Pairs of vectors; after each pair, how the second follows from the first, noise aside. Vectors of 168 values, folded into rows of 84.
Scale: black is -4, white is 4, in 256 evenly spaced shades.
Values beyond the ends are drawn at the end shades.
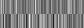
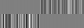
partly zeroed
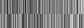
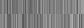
shrunk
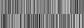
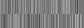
shrunk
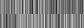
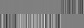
partly zeroed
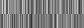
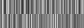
sign-scrambled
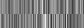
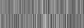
shrunk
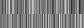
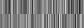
sign-scrambled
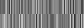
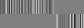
partly zeroed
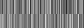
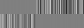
partly zeroed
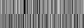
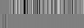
partly zeroed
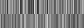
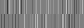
partly zeroed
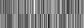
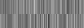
shrunk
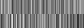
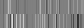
partly zeroed
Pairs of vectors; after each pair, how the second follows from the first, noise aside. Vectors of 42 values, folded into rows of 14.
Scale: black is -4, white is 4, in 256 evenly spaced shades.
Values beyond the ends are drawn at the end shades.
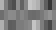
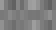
shrunk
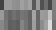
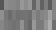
shrunk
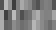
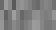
shrunk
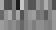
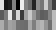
scaled up
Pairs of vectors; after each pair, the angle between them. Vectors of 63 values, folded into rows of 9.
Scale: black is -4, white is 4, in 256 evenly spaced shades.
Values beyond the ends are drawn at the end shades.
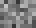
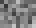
nearly opposite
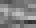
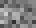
partly aligned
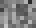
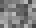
nearly parallel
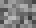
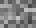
partly aligned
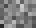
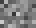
partly aligned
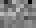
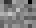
nearly parallel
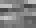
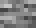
nearly parallel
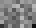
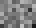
nearly parallel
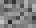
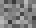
nearly parallel
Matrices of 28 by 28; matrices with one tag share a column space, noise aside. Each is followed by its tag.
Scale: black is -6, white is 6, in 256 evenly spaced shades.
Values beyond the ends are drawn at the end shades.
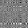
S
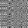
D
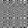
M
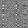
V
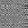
V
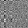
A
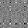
S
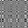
A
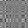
A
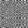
M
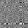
S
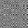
V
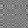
V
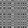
D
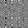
M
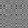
V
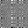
M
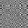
V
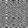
M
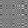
V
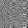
D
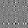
S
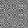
V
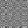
D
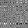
S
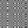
D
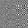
V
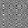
V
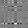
S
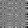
D
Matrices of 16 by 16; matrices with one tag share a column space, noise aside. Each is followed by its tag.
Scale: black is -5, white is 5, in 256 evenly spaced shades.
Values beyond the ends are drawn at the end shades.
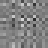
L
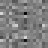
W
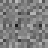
W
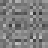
W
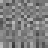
L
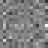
W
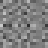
W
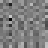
L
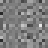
W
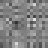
L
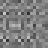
W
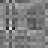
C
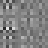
C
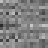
W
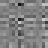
L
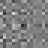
W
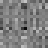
C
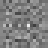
W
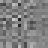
L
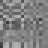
L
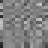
L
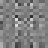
L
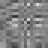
L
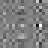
W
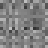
C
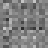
C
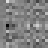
W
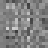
C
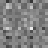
C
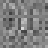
C
